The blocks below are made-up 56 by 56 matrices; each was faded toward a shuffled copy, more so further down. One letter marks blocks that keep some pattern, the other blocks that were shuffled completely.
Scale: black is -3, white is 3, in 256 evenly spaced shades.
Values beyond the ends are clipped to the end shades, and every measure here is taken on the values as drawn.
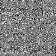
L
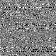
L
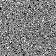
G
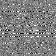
L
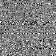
L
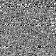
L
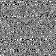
L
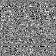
L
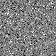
G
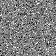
G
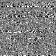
L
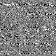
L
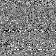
L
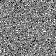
G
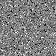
G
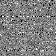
L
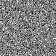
G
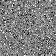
G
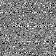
L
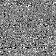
L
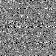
L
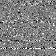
L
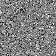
G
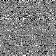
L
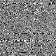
L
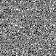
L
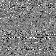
L
